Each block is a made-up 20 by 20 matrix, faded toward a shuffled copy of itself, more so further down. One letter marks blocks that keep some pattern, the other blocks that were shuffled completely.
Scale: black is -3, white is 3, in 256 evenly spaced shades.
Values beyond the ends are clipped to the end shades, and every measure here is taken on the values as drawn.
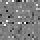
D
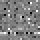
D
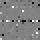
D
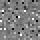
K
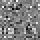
D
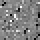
K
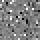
K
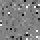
K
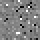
K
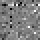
D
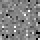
K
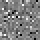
D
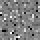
K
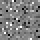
K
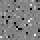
K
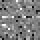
D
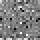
D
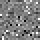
K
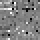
D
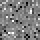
K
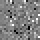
K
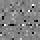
D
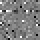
D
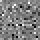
D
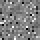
K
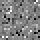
K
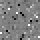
K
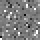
K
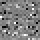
D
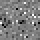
D
